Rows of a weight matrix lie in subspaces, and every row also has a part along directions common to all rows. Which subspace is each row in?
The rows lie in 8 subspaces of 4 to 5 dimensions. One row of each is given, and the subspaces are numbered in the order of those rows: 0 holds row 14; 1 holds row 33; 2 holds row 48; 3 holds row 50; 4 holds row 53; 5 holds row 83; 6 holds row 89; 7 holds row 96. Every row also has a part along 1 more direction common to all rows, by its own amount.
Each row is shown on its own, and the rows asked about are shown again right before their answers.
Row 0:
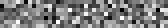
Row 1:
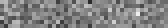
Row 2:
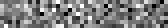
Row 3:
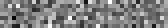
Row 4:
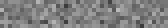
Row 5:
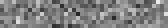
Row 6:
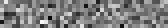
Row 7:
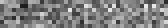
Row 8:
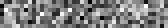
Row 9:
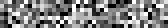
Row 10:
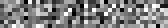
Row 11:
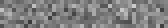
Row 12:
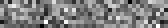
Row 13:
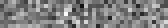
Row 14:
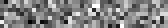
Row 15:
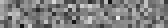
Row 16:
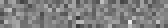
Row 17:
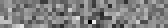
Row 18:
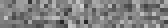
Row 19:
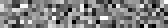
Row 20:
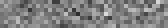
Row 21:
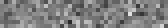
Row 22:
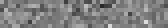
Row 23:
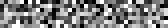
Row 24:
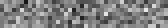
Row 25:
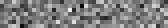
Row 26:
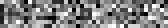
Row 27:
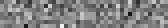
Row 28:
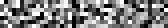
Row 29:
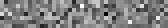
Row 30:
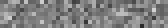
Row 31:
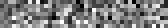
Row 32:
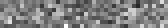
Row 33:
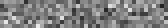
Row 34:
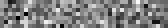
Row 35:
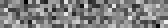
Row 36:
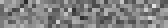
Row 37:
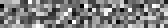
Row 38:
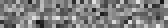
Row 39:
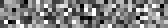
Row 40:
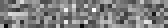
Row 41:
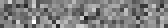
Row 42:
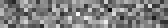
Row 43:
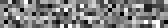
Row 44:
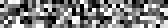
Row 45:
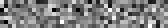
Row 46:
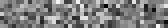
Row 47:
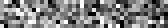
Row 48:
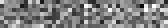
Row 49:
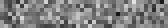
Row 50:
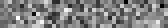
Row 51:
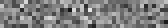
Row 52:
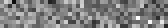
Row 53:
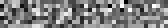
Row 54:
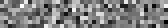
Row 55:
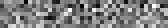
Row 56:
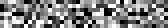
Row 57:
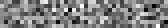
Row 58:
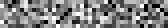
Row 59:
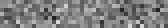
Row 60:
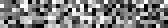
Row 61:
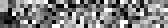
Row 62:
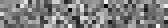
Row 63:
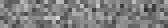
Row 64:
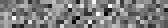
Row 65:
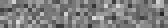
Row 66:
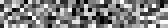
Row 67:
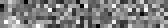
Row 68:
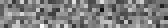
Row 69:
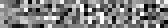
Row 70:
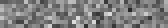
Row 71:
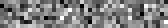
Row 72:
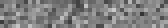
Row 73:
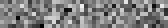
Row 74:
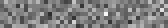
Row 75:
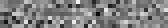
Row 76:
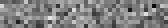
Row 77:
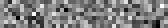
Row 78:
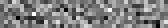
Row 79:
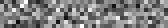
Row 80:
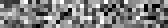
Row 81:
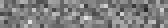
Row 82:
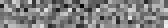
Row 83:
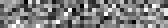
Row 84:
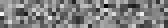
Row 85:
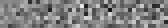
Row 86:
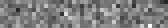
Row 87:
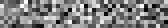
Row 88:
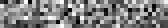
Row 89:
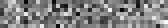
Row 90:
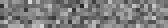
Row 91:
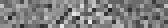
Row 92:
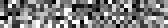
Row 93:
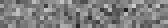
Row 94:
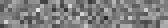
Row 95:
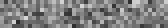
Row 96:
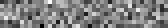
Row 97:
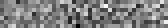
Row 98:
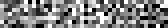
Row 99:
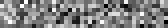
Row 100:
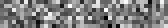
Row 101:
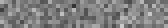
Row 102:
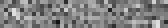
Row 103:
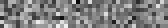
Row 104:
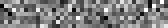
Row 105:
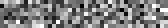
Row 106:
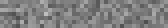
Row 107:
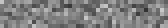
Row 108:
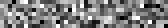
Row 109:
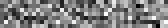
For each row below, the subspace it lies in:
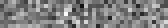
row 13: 2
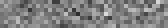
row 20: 5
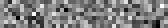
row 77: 3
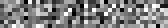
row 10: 5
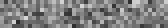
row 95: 6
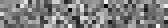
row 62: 4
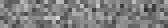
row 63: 4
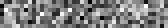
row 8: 7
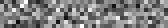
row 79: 5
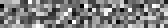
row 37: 4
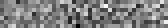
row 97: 6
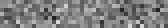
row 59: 7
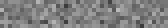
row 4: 0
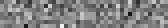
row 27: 6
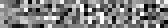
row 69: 5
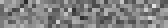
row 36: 5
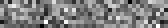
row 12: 0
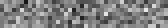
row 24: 5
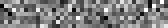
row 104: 3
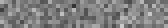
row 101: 6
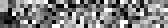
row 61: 1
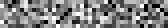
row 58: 0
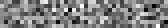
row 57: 3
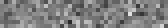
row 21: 2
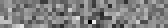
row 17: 1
